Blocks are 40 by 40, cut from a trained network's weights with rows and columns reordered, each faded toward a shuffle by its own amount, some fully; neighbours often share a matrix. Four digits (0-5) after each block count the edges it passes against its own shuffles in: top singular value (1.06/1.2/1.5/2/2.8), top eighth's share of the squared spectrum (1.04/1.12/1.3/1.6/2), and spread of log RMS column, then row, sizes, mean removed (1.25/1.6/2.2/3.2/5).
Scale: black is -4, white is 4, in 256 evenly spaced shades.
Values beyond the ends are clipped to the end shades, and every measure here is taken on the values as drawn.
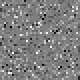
0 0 0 0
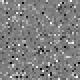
1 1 0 0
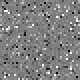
0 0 0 0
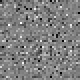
3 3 0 2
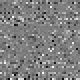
2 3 0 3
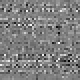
3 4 0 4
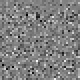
1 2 0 2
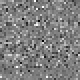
2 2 0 1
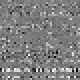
3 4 0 3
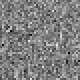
2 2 0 0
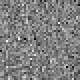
1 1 0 0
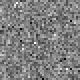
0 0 0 0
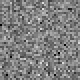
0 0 0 0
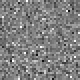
1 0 0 0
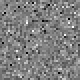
0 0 0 0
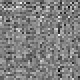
3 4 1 2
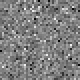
0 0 0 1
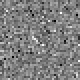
0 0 0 1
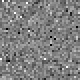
1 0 0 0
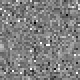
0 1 0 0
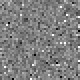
1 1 0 0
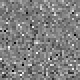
2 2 0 0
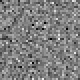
1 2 0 1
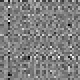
4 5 2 2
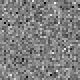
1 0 0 0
